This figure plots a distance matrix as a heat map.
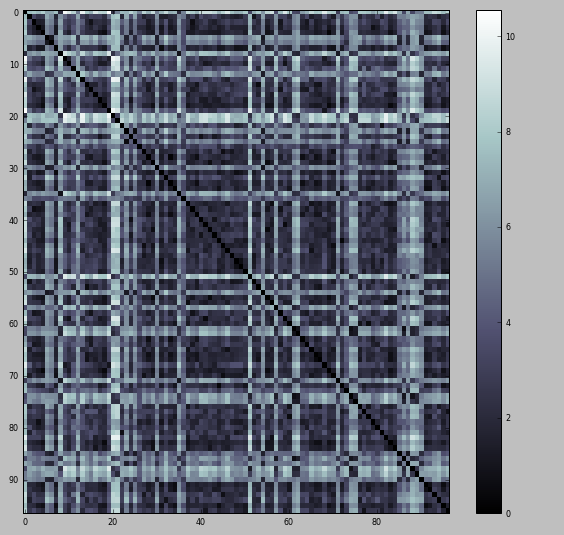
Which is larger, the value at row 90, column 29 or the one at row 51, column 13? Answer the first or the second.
the second
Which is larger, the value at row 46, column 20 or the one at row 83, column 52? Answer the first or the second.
the first
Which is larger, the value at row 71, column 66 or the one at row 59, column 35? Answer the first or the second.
the second
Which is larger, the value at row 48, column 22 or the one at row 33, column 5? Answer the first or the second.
the second
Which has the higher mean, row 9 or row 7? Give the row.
9
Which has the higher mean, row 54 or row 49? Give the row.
54
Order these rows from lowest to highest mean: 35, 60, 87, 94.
60, 94, 87, 35
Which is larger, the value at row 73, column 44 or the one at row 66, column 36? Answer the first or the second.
the second
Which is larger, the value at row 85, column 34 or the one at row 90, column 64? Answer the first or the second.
the second
